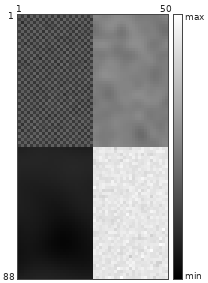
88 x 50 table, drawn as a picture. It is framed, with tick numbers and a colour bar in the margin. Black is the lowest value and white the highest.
The table splits into 2 rows of 2 panels. Panel 1,1: low, checkered. Panel 1,2: middling, blotchy, faint in contrast. Panel 2,1: very low, smooth, faint in contrast. Panel 2,2: very high, fine-grained, faint in contrast.
